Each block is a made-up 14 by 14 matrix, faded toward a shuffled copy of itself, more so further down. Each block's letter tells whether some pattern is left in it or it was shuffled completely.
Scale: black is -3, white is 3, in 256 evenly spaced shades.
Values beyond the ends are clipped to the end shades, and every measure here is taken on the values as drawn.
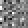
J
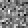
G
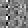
J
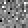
G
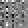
J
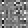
J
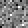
G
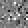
G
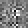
J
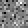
G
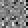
J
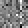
J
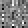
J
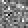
G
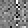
J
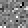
G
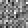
G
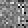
J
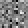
J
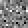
G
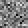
G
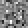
J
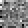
J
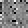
J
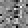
J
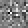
J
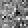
J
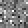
G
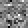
J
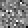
G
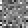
J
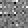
J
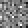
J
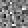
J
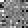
J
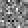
J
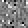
G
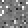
G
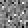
G
